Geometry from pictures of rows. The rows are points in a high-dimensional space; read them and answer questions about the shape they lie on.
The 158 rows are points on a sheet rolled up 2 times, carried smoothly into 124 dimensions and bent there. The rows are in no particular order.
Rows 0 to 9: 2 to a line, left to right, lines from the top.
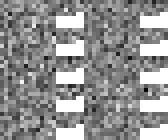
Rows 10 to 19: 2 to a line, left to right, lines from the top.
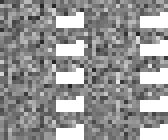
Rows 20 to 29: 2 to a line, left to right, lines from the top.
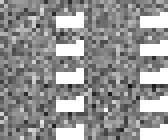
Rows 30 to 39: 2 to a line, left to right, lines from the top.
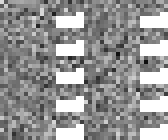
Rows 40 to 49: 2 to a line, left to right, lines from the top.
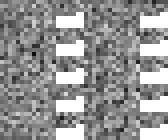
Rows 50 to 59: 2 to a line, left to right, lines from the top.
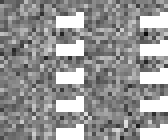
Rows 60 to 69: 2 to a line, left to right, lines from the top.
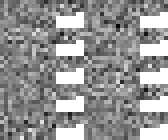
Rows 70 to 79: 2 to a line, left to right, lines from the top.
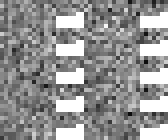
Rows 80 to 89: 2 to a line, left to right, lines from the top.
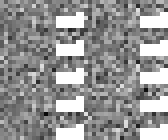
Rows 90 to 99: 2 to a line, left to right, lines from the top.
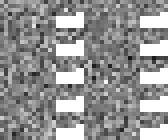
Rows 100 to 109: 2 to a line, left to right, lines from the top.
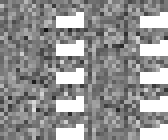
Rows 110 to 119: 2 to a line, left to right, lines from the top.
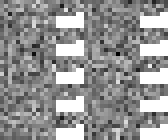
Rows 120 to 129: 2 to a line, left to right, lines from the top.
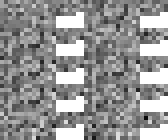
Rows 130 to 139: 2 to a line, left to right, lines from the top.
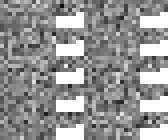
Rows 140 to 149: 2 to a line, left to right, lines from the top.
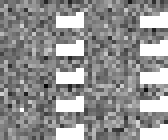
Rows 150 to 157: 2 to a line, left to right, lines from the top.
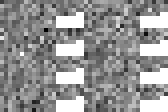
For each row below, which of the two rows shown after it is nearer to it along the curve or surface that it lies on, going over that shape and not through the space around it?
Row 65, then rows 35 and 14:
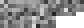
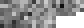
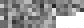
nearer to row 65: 35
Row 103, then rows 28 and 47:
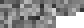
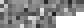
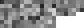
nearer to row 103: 47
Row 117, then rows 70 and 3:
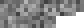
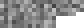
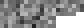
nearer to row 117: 70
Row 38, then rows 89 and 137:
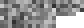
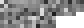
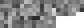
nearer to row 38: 137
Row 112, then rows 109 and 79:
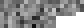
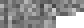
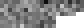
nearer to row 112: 79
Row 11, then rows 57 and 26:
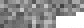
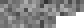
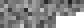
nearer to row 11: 26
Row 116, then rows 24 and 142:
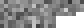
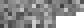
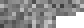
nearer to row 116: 24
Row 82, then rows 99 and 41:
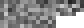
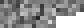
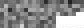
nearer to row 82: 41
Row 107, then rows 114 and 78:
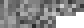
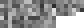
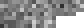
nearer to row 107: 114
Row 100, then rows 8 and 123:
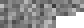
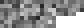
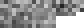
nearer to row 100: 8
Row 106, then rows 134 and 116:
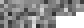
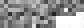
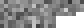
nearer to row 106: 134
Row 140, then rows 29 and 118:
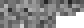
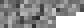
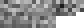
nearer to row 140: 29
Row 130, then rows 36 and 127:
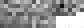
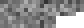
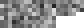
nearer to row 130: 127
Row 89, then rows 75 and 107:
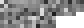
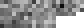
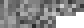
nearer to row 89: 75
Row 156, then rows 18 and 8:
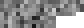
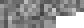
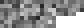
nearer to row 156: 8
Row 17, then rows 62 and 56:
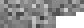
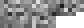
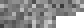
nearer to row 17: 56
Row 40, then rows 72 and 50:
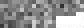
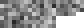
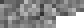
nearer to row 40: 50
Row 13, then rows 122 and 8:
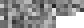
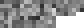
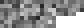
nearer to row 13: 122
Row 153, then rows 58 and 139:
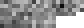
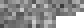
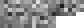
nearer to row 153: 139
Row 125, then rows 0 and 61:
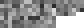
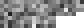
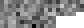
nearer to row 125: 61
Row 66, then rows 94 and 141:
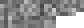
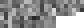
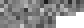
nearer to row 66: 141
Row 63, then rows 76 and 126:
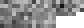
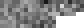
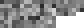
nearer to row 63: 126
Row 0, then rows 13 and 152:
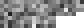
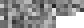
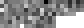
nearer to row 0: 152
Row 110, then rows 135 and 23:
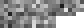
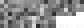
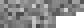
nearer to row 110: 135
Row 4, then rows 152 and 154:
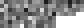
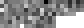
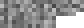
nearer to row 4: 152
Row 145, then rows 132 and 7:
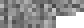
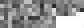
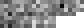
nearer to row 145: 132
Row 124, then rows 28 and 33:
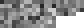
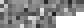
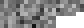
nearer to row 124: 33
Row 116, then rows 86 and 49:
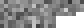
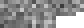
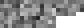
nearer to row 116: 86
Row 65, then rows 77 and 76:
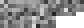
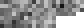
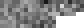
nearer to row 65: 77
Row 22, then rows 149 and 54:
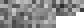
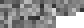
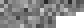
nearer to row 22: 149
